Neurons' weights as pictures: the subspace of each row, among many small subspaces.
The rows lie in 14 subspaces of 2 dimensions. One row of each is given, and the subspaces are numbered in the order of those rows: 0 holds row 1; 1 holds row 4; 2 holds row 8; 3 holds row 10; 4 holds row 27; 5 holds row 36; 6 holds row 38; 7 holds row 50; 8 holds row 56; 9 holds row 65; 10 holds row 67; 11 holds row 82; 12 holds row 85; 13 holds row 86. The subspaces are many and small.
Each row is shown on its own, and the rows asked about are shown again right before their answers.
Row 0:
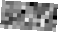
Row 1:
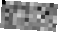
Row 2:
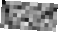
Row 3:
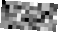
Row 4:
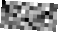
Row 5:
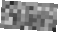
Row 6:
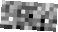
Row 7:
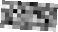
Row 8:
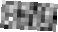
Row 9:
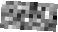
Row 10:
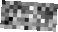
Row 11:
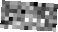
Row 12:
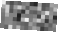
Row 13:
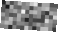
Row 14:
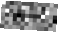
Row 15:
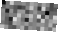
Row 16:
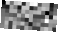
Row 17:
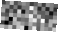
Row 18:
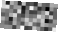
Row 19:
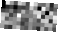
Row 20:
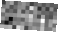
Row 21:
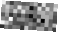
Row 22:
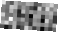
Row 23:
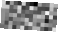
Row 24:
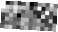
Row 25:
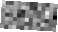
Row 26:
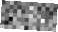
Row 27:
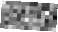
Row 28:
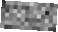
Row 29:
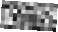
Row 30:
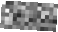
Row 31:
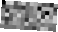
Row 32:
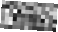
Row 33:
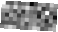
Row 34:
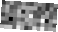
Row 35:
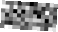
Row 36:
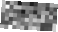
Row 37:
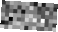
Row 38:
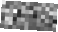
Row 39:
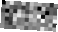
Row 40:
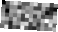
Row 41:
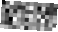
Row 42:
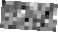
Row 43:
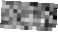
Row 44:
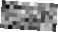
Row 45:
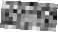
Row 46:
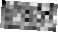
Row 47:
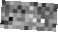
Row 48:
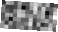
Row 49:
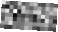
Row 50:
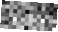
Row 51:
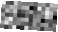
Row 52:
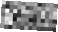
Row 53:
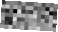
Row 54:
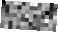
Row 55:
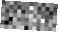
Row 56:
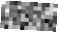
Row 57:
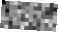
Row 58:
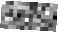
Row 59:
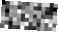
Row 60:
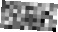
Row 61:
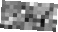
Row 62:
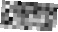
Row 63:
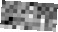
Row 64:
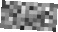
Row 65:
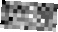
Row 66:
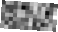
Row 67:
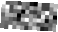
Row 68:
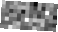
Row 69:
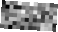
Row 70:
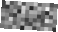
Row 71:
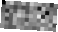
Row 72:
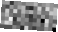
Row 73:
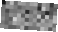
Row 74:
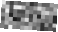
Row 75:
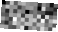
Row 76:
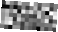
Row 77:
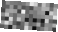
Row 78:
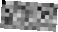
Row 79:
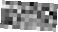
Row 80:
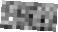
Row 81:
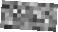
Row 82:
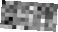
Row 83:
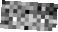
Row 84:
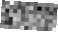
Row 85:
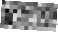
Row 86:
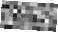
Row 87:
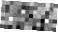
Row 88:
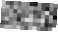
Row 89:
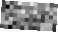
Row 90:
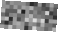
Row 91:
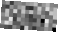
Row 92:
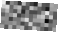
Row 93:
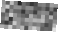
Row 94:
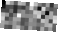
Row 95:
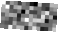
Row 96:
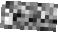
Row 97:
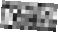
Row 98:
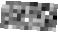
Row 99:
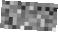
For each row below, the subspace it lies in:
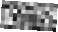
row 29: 0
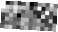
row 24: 6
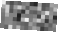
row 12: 10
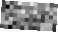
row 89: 5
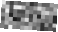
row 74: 5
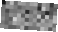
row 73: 7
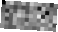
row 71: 0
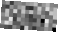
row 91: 4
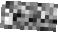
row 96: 12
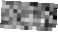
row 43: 7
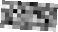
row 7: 13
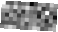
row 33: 0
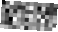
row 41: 4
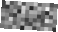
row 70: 1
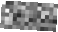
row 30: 12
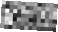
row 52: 12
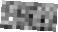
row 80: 2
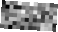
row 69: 5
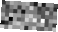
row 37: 9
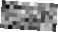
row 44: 5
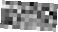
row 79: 6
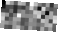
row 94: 6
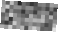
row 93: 5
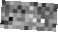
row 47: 9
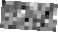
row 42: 11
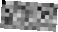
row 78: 12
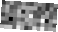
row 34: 2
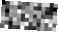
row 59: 8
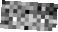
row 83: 7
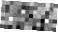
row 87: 2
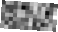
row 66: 2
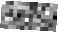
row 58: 3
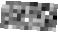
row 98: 4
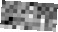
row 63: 11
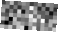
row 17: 3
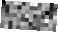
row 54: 8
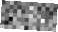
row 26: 3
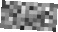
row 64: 1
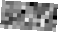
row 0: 11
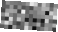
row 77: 3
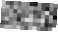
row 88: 7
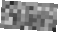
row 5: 10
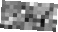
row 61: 11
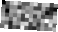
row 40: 8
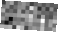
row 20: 11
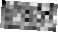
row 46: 7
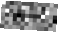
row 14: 13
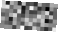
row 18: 1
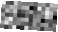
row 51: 11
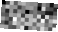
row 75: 7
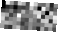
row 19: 6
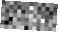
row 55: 3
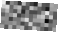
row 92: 1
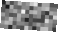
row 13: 10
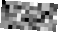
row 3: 10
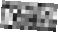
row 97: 12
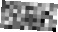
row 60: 4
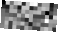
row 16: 8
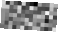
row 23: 8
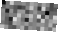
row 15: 4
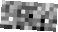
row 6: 2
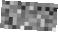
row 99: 1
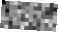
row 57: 8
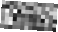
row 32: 0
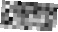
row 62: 5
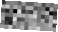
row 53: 6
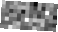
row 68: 9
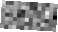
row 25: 11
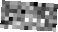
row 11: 9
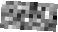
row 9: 9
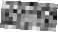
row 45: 0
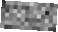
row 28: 13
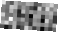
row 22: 2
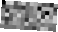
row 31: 12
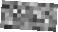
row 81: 13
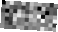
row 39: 0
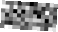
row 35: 13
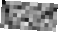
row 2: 1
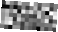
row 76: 6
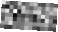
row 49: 13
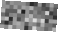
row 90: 3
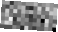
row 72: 4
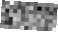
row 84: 10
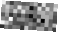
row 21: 9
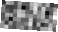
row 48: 2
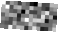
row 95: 10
